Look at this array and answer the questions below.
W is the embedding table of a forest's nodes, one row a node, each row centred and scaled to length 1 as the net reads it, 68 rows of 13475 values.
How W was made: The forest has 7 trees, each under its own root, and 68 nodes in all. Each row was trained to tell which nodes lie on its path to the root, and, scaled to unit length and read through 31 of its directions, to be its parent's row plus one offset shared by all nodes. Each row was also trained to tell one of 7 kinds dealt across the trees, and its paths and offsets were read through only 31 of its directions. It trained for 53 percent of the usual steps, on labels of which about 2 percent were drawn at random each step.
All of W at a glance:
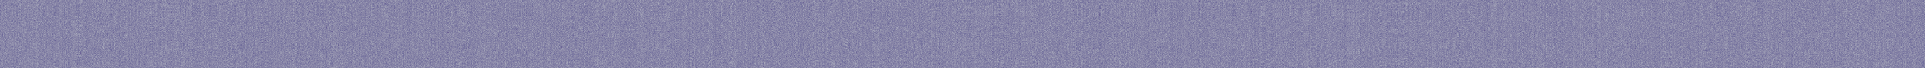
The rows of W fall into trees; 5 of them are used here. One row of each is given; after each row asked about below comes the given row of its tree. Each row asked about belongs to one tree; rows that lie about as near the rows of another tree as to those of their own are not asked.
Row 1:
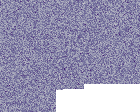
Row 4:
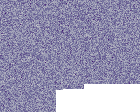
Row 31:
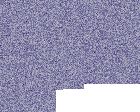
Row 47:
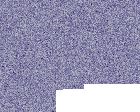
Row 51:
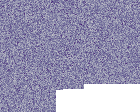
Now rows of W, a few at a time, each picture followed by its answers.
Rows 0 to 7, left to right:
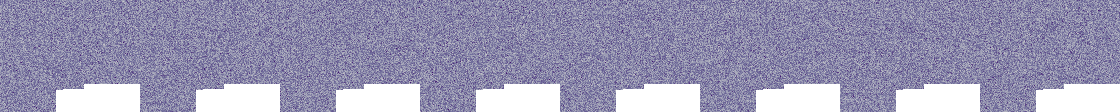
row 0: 31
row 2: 47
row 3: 4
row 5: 31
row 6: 1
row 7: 47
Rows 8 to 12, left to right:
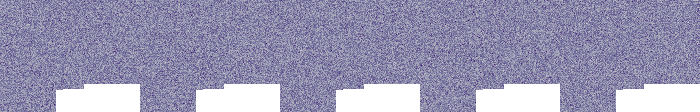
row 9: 1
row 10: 31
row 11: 1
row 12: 1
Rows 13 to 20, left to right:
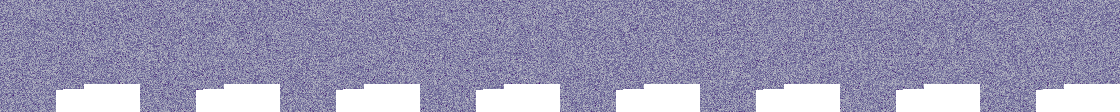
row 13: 1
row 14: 47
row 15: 1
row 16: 51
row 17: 47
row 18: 31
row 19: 47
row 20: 51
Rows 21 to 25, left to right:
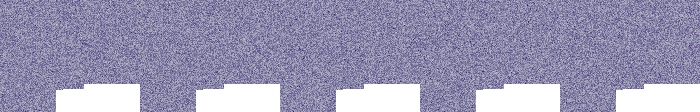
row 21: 51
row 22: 1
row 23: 1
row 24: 51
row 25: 1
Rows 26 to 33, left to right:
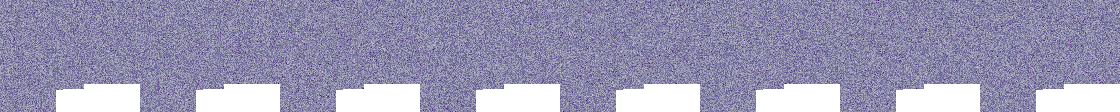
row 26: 47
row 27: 31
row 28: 47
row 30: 47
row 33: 51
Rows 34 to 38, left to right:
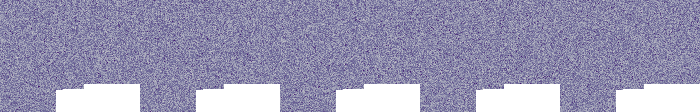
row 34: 51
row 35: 51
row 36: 51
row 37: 4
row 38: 47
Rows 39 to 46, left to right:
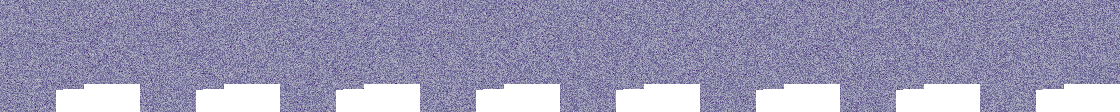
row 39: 1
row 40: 1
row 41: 47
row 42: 1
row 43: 47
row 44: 47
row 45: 47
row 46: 4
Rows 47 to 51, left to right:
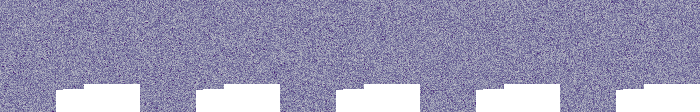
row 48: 47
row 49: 51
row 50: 4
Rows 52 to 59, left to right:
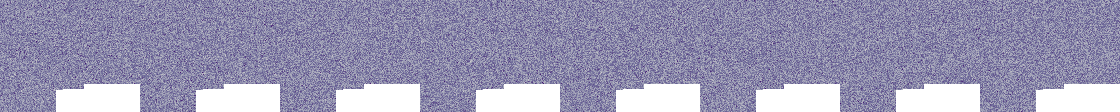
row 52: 1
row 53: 51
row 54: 31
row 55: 51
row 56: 47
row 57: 1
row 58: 4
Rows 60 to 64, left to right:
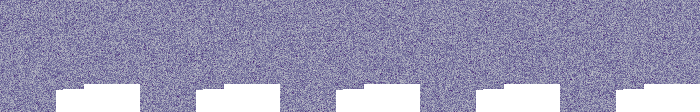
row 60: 31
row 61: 1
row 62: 1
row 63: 31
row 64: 31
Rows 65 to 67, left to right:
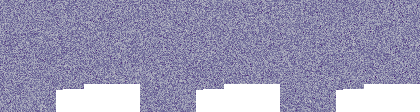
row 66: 31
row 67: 51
